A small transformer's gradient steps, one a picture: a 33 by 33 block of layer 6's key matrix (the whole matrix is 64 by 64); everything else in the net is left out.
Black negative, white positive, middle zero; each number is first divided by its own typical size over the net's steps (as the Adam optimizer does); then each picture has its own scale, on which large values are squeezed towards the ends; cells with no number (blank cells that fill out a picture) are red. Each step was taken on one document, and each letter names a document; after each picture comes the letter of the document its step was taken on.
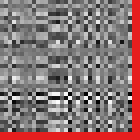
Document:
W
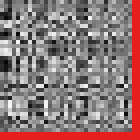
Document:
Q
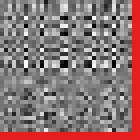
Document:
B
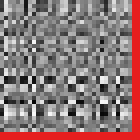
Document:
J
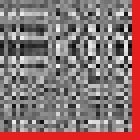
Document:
Q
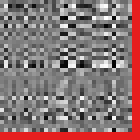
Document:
B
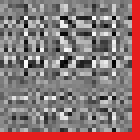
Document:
B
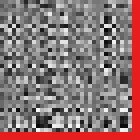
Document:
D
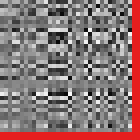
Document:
W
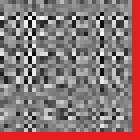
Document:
J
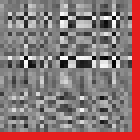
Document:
B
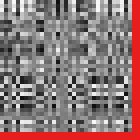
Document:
Q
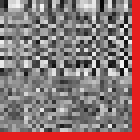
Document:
D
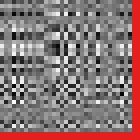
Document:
W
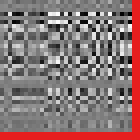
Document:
W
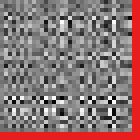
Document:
B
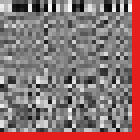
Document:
J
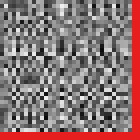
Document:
J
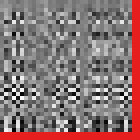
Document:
W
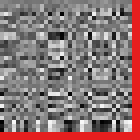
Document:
W
